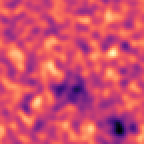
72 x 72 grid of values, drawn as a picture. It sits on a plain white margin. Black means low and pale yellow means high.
Mirror symmetry: none. Lone odd cells: none. Average level on the scale: 60%. Ninth with the lowest average: bottom right. Dips: two.
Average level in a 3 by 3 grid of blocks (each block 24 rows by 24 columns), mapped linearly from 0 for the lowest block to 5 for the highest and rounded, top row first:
3 4 5 / 5 2 5 / 4 3 0
